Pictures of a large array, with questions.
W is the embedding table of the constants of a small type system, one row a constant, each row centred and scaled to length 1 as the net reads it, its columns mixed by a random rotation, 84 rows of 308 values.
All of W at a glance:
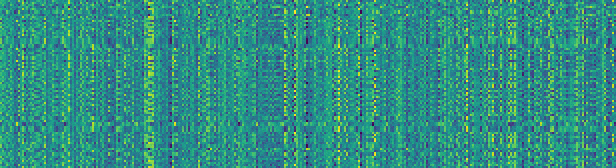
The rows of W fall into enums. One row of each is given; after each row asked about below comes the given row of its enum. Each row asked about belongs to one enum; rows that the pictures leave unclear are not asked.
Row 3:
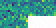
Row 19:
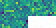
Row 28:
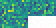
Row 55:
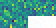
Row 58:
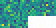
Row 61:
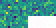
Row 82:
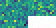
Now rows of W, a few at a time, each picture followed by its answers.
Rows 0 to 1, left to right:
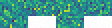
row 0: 55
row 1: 28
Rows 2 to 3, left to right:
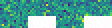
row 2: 58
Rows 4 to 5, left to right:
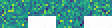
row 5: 82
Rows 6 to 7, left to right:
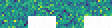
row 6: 82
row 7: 3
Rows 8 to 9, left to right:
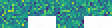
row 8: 28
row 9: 19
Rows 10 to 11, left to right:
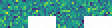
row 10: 61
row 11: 19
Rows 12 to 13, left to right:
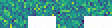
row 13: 19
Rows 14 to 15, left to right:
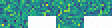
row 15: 28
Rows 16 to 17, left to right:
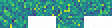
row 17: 28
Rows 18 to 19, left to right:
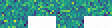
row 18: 82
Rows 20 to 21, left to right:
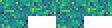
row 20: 19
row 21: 19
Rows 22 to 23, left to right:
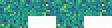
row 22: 58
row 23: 58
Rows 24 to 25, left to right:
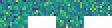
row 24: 61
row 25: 55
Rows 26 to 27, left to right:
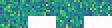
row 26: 58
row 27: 55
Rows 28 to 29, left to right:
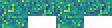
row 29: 28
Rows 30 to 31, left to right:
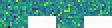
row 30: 61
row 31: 28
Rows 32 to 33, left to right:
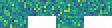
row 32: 55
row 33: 28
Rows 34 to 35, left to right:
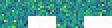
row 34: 82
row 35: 58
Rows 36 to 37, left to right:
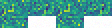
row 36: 28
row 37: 28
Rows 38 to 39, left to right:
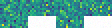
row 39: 55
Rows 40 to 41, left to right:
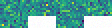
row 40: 58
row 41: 19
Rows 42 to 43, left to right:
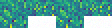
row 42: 55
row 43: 55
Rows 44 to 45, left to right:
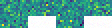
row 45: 82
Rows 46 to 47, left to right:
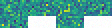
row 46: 58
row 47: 28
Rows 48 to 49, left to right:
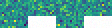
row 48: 82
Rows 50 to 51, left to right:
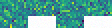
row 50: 55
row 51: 19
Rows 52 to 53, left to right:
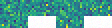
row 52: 58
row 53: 55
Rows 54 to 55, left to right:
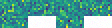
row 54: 28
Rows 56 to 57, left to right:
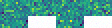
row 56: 19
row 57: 82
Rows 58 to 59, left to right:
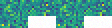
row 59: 58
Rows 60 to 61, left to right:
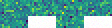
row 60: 19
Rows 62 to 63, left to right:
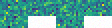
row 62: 61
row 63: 58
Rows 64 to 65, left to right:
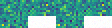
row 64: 58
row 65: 58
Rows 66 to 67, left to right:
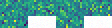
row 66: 82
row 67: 55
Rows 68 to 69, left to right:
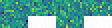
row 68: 19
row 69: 55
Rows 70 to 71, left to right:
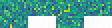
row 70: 55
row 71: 28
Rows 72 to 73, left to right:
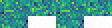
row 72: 19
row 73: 19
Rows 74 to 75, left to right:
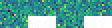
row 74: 3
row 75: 58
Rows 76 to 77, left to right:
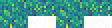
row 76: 55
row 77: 55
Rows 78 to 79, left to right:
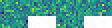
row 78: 19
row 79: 58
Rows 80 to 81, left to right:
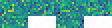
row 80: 28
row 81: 19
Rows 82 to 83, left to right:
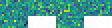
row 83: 28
